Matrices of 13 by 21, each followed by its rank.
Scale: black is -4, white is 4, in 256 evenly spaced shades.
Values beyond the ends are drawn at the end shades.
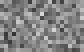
full rank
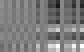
one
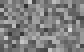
full rank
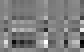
one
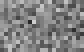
full rank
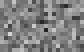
full rank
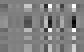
one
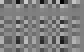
one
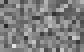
full rank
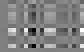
one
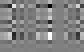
one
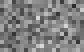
full rank
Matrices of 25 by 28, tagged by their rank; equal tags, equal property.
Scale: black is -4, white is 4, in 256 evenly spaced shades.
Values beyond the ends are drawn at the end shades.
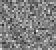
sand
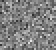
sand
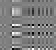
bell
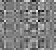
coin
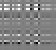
bell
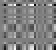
bell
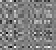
coin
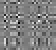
coin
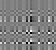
bell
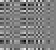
bell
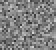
sand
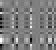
bell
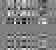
coin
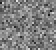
sand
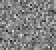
sand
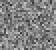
sand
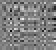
coin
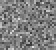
sand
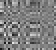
coin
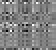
coin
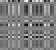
bell
